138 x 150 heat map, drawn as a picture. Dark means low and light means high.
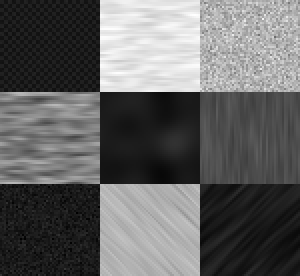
It is made of 3 by 3 panels. Panel 1,1: very low, checkered, faint in contrast. Panel 1,2: very high, streaked across, faint in contrast. Panel 1,3: high, fine-grained. Panel 2,1: middling, streaked across. Panel 2,2: very low, smooth, faint in contrast. Panel 2,3: low, streaked downward, faint in contrast. Panel 3,1: very low, fine-grained, faint in contrast. Panel 3,2: high, slanting down to the right, faint in contrast. Panel 3,3: very low, slanting up to the right, faint in contrast.
